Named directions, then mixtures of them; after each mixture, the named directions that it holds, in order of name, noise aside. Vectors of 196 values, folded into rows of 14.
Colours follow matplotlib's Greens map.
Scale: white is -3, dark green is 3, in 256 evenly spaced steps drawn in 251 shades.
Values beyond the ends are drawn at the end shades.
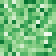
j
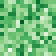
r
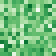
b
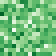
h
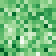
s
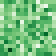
r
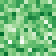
b, r, s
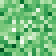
b, h, s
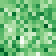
s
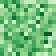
j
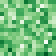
j, r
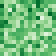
h, j, r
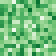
h, r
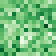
s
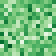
b, j, r
